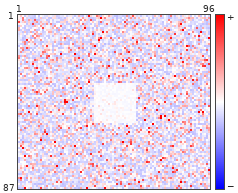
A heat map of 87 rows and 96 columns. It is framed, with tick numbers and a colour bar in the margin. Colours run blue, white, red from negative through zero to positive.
Odd rows or columns: none. Odd patch: calmer, in the centre. Calmest part: centre. Slope: none. Stripes: none. Seam: none. Histogram: skewed, a long tail of high values.
